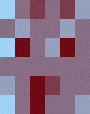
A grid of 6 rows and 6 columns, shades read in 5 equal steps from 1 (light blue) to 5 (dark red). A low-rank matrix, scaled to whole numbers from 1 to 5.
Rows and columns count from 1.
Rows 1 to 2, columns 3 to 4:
4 3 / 3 3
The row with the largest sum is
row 5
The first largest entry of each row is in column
3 1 2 1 3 3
